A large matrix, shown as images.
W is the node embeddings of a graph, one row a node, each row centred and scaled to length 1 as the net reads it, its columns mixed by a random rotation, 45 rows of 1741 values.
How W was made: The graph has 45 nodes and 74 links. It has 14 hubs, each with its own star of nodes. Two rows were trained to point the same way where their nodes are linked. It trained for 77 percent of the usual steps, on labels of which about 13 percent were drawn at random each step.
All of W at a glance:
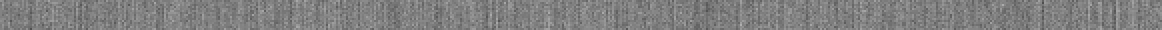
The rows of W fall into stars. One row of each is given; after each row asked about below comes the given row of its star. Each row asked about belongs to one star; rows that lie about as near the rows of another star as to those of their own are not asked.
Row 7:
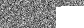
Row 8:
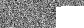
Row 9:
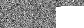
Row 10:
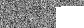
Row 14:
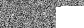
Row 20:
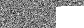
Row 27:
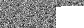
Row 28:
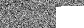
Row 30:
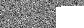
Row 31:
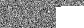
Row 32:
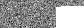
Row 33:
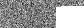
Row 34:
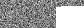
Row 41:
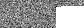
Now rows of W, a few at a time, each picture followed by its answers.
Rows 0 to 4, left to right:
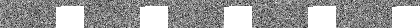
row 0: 33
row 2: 41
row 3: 30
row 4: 8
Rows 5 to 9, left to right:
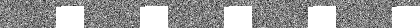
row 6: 34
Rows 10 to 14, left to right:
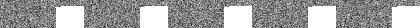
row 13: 7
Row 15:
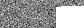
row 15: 30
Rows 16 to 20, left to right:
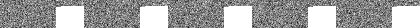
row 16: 31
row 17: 20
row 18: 32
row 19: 27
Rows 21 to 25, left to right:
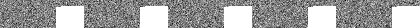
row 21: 7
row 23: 31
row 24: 8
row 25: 27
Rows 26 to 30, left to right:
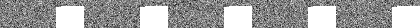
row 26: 9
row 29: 9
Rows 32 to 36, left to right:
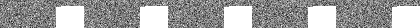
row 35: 9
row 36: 41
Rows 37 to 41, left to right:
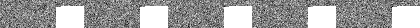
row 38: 20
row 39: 31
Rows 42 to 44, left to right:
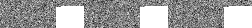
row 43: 14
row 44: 10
